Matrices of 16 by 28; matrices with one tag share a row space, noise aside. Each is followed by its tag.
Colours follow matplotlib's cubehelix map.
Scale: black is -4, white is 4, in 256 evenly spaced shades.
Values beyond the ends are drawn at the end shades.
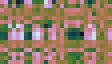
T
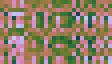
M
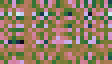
M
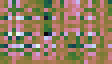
T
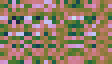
T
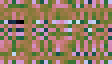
M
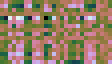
T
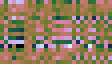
M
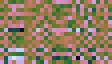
M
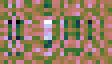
T
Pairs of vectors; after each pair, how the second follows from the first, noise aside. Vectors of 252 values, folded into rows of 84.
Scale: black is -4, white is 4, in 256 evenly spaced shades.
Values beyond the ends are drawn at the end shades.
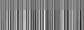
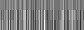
copied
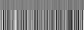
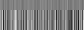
copied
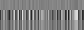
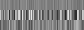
sign-scrambled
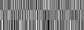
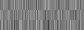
shrunk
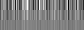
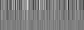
shrunk
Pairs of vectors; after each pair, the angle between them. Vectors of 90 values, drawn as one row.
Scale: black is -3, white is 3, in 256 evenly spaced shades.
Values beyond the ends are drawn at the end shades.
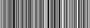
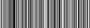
nearly parallel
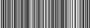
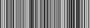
nearly opposite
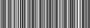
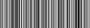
nearly opposite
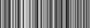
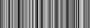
partly aligned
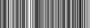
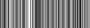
nearly parallel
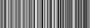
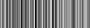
nearly opposite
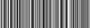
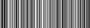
orthogonal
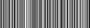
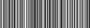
nearly parallel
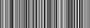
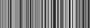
orthogonal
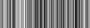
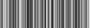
partly aligned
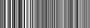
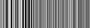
nearly opposite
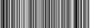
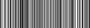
nearly opposite
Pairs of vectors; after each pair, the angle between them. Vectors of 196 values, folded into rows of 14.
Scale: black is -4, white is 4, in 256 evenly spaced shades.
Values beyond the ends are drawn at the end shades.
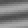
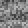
partly aligned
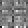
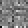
nearly parallel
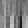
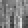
nearly opposite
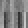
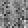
partly aligned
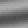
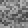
partly aligned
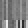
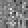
partly opposed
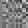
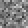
partly aligned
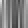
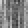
nearly parallel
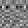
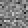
partly opposed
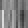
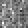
partly aligned
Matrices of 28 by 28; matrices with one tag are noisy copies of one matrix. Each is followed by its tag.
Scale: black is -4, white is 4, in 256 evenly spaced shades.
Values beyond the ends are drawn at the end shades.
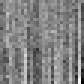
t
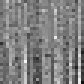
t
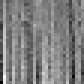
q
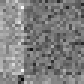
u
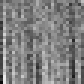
q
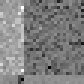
u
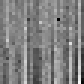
t
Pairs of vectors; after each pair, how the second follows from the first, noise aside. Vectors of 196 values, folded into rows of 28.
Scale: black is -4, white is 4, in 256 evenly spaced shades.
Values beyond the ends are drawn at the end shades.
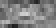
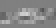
partly zeroed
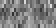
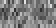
copied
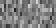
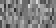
copied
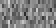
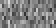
copied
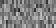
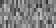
copied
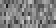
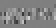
partly zeroed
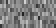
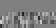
partly zeroed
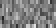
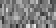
copied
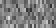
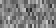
copied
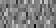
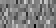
copied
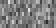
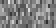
copied
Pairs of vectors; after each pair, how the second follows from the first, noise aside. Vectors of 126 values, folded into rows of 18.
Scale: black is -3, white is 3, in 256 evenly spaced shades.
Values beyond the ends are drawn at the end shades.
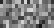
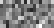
negated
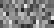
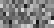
negated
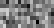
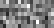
negated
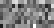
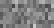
shrunk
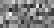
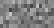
shrunk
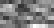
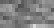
shrunk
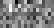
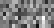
reversed
